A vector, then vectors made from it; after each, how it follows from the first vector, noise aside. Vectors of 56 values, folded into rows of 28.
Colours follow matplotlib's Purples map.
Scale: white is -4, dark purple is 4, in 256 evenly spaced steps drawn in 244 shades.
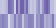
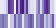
scaled up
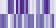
scaled up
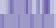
partly zeroed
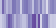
reversed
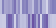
reversed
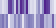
scaled up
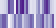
scaled up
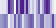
scaled up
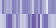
reversed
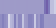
partly zeroed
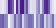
scaled up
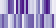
scaled up
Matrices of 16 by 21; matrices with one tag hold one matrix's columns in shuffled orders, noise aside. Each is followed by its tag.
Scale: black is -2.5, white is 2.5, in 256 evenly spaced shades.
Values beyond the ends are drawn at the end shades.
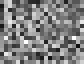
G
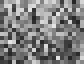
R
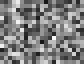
G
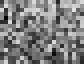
R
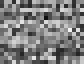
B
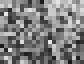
R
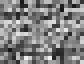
B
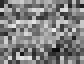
B
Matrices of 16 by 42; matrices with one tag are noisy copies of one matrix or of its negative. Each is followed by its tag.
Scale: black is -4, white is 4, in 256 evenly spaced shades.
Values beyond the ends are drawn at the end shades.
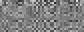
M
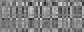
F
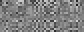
M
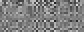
M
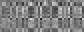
F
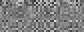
M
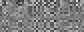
M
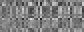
F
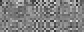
M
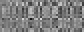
F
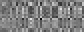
F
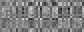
F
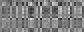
F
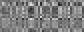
F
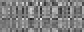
F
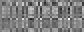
F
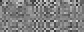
M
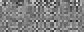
M
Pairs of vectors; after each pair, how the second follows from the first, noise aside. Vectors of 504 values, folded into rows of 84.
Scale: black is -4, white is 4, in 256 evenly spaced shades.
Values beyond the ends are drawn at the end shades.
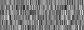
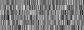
negated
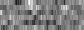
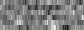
reversed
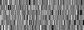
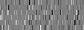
partly zeroed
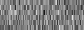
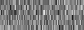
negated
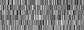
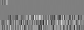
partly zeroed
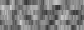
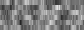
negated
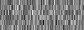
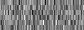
negated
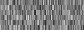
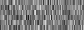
negated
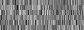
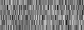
reversed
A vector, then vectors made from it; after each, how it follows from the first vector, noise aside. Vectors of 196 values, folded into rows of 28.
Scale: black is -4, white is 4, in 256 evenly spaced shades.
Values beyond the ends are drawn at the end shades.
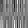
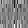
sign-scrambled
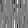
partly zeroed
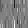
partly zeroed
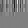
partly zeroed
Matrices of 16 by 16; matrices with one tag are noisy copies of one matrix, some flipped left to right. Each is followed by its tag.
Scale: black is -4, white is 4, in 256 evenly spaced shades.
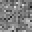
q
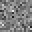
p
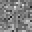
q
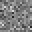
p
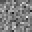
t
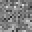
q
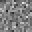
t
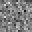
t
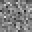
t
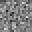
t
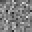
t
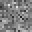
q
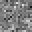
q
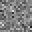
p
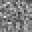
t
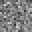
t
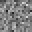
t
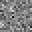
p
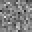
t
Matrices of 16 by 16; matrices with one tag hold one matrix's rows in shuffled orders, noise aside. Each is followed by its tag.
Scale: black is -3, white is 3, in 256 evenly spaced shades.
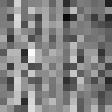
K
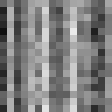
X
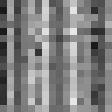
X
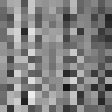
K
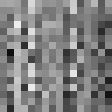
K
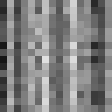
X
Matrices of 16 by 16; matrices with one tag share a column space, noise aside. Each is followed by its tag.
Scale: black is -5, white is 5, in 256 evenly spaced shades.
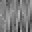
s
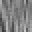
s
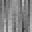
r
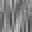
s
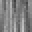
r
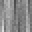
r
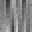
r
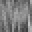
s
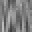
s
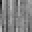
r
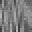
s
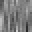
s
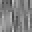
s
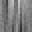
r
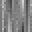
r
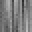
r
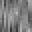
s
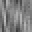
s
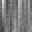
r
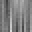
r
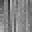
r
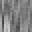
s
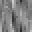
s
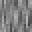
s
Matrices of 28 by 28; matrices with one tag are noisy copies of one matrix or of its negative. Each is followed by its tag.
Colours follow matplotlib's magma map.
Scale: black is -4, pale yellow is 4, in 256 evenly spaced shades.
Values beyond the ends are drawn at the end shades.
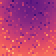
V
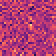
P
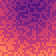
V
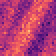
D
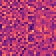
P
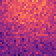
V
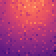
V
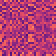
P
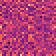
P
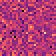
P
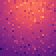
V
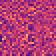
P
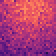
V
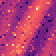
D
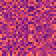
P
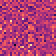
P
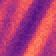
D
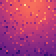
V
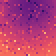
V
